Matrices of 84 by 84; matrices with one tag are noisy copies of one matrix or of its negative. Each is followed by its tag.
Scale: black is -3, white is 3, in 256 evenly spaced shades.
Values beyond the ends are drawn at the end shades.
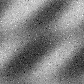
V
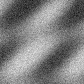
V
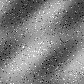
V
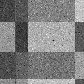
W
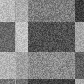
W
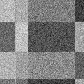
W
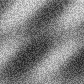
V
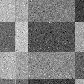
W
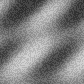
V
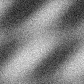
V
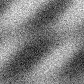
V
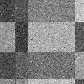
W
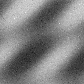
V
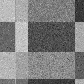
W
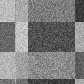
W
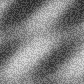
V
